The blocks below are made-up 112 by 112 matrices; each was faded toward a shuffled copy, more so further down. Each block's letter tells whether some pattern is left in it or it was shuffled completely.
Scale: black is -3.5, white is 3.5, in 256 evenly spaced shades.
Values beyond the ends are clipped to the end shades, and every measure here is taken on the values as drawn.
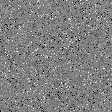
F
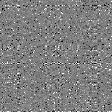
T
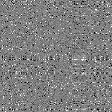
T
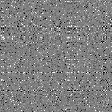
T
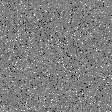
F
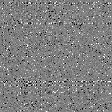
T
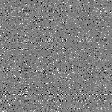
T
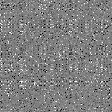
T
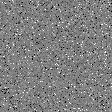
F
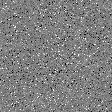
F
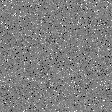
F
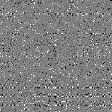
T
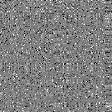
T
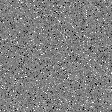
F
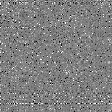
T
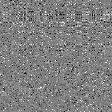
T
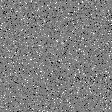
F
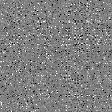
T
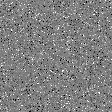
F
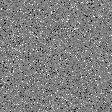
F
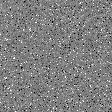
F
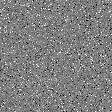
F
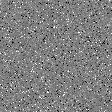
F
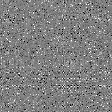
T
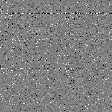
T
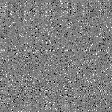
T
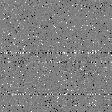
T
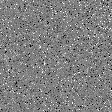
F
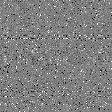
T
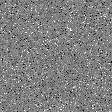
F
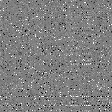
T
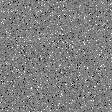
F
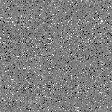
T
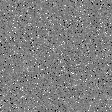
F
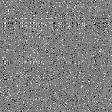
T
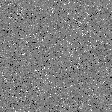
F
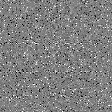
T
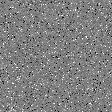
F
